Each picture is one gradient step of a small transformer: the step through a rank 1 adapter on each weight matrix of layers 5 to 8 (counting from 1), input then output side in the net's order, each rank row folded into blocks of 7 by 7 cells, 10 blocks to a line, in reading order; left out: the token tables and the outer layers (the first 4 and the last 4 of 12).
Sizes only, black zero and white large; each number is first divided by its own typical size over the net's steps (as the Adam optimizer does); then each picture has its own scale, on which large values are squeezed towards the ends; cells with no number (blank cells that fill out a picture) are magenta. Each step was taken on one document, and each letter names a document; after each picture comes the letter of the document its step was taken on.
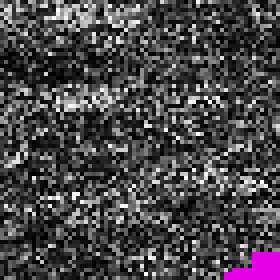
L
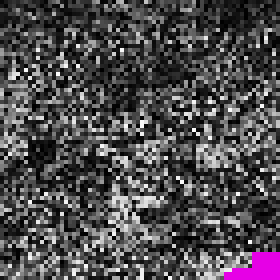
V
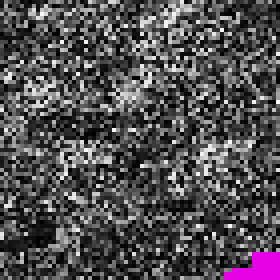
L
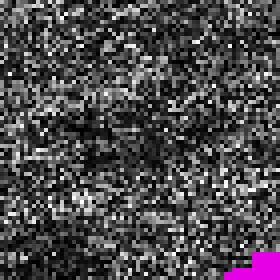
L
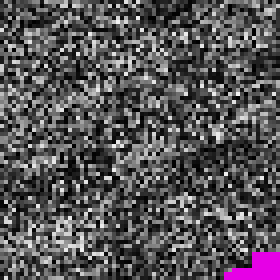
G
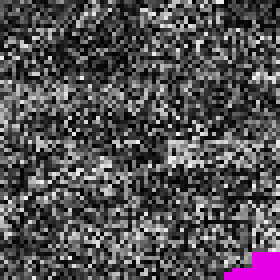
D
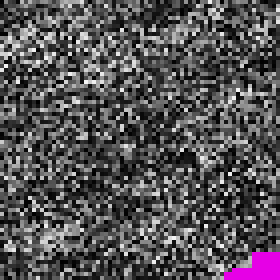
G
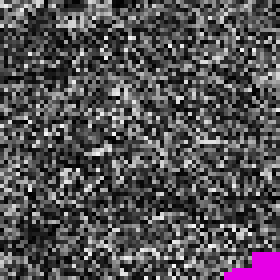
D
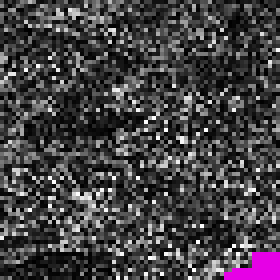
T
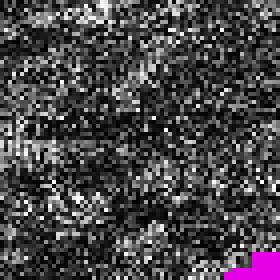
T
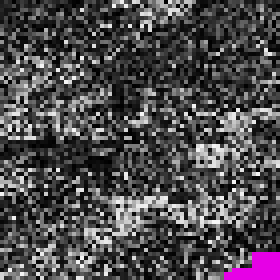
V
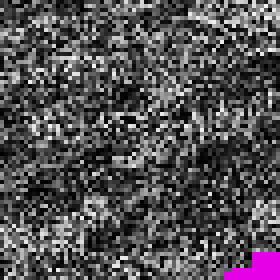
G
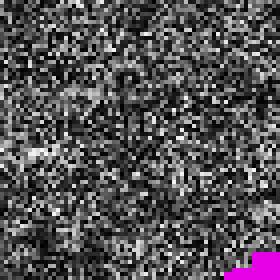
L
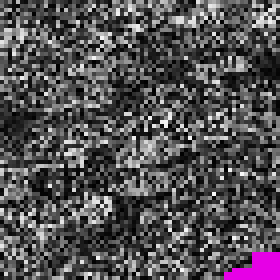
G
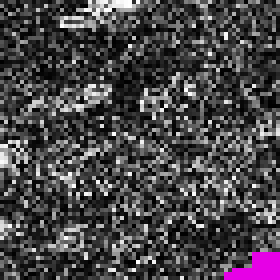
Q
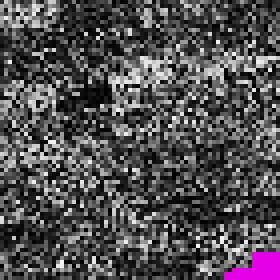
D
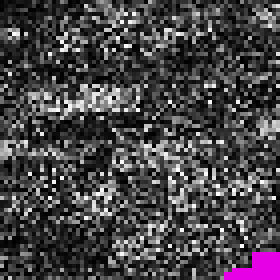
T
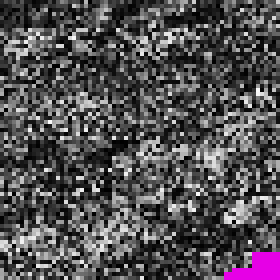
V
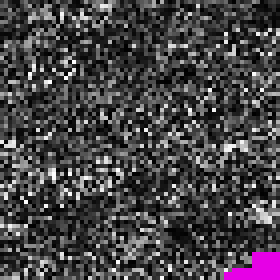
Q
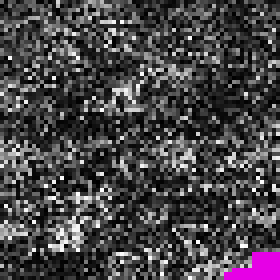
T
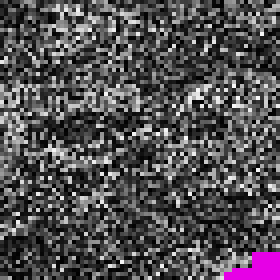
L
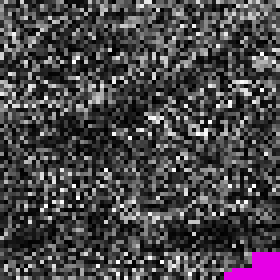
Q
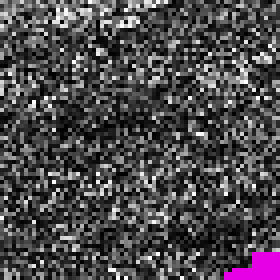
Q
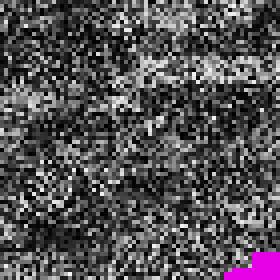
D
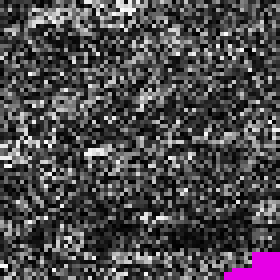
Q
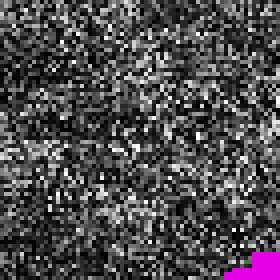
L
